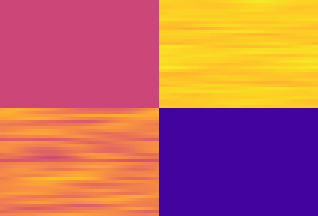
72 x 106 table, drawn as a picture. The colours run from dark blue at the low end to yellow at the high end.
The table splits into 2 rows of 2 panels. Panel 1,1: middling, flat. Panel 1,2: very high, streaked across, faint in contrast. Panel 2,1: high, streaked across. Panel 2,2: very low, flat.
